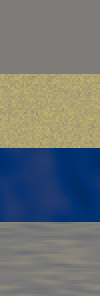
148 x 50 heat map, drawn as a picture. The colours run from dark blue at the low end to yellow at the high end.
It is made of 4 by 1 panels. Panel 1,1: middling, flat. Panel 2,1: high, fine-grained, faint in contrast. Panel 3,1: very low, smooth, faint in contrast. Panel 4,1: middling, streaked across, faint in contrast.
